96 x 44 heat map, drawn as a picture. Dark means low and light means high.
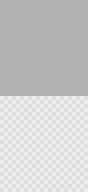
It is made of 2 by 1 panels. Panel 1,1: high, flat. Panel 2,1: very high, checkered, faint in contrast.
